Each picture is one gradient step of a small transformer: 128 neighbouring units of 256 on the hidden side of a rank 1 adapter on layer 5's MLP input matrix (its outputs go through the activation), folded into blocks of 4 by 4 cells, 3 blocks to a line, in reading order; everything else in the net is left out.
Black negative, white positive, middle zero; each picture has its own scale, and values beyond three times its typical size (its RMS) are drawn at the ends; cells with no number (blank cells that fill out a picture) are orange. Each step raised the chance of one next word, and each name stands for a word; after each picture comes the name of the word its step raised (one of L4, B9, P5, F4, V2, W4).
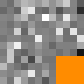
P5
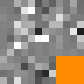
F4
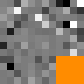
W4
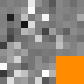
P5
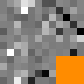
F4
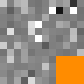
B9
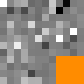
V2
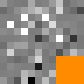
B9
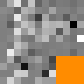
F4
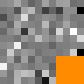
P5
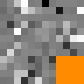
F4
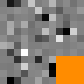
V2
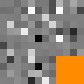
B9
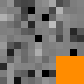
P5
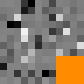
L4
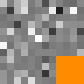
B9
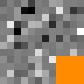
F4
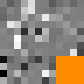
L4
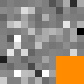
L4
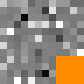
B9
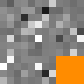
B9
